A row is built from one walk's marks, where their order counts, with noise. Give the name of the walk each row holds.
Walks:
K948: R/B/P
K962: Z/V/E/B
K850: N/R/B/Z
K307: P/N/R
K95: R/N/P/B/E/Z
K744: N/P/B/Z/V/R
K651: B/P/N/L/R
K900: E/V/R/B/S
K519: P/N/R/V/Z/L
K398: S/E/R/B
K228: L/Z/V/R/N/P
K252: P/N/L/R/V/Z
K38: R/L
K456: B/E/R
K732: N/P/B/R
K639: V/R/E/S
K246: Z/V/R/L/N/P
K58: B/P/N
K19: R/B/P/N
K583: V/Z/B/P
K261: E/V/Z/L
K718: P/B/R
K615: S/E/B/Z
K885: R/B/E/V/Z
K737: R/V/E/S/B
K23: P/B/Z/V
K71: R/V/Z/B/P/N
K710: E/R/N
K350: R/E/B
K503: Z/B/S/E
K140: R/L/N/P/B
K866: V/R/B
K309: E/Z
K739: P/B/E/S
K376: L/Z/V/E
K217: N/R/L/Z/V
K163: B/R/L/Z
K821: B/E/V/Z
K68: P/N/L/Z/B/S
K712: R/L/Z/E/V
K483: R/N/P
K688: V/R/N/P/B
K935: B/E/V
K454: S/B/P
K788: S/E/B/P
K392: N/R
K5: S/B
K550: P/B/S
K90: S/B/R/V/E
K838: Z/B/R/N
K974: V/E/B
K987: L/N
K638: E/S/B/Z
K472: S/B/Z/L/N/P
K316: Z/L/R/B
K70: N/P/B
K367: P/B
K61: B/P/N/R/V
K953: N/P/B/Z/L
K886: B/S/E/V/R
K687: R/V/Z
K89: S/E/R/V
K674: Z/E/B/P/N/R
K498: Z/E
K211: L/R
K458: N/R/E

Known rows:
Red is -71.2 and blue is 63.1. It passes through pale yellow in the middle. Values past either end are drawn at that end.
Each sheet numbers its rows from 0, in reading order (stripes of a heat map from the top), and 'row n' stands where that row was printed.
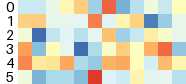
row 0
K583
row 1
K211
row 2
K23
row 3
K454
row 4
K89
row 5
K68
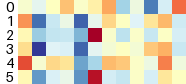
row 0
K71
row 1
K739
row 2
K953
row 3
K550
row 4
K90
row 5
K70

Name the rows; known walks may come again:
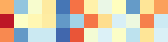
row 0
K19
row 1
K886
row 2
K651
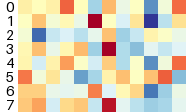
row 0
K639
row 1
K217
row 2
K23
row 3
K962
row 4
K866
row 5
K5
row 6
K211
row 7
K261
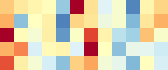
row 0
K850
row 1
K948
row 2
K456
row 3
K309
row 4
K163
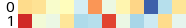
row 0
K38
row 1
K935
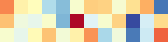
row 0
K472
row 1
K140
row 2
K71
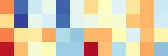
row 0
K739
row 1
K550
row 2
K89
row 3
K638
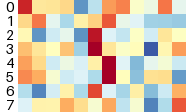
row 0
K398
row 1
K316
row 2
K70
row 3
K458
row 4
K674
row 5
K503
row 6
K519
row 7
K687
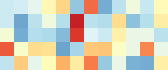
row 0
K583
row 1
K252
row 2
K68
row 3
K90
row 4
K246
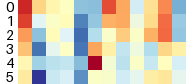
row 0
K615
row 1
K788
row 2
K454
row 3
K61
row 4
K953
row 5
K367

